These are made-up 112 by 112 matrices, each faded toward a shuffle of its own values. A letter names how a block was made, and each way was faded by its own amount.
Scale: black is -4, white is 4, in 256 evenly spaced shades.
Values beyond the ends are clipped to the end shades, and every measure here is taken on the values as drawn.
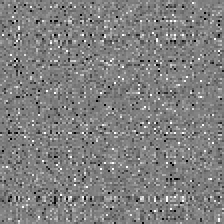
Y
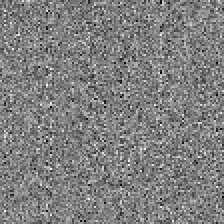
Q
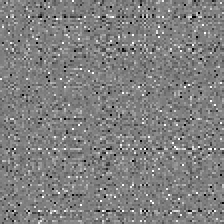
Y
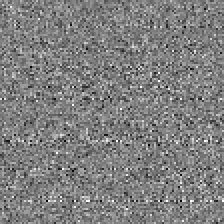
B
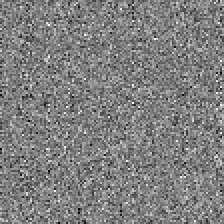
Q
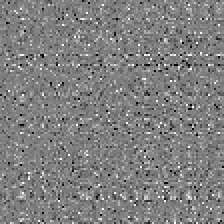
Y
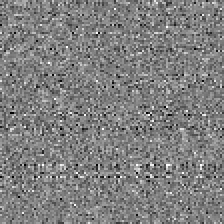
B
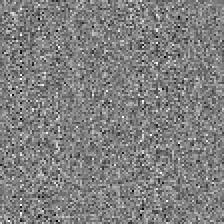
Q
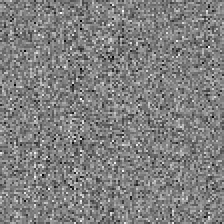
Q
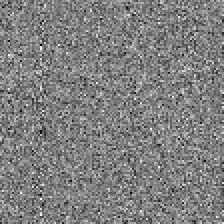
Q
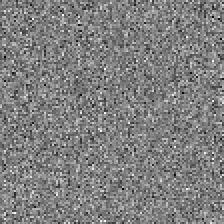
Q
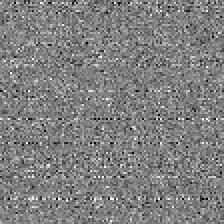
B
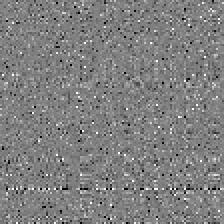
Y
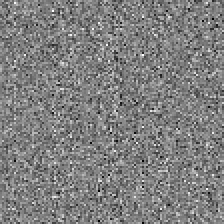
Q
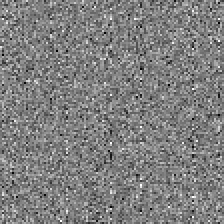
Q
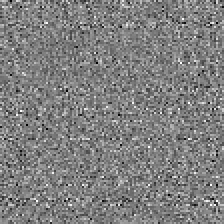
B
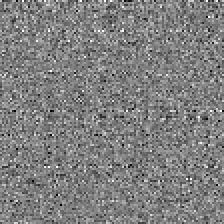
B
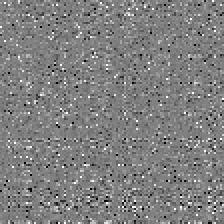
Y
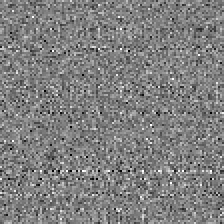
B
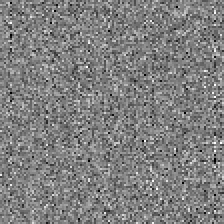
Q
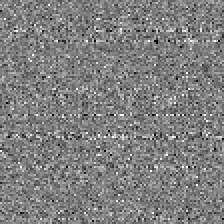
B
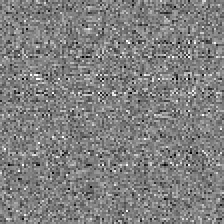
B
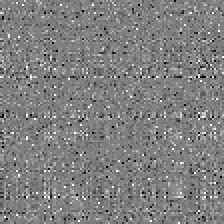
Y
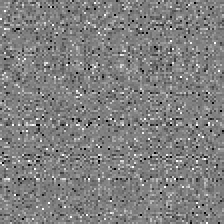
Y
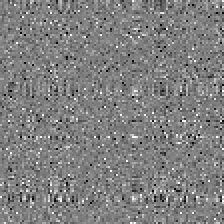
Y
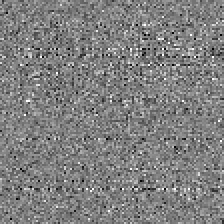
B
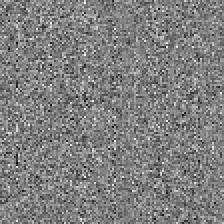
Q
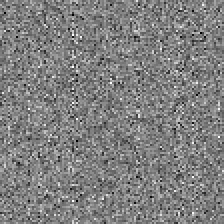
Q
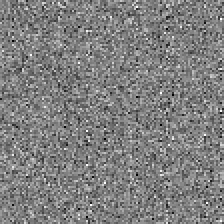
Q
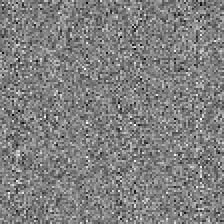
Q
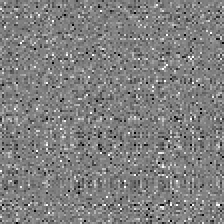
Y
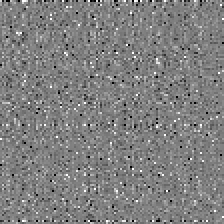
Y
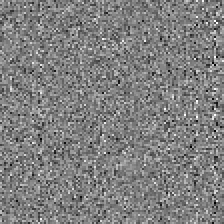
Q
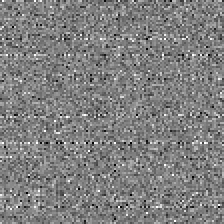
B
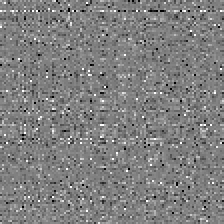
Y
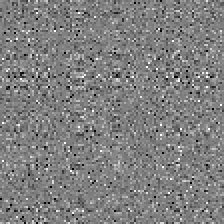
Y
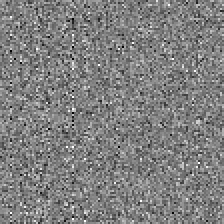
Q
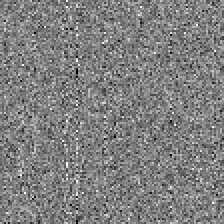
Q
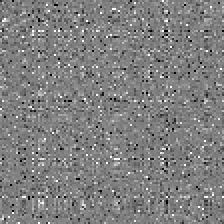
Y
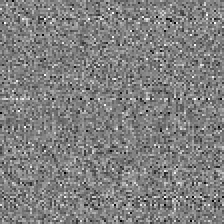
B
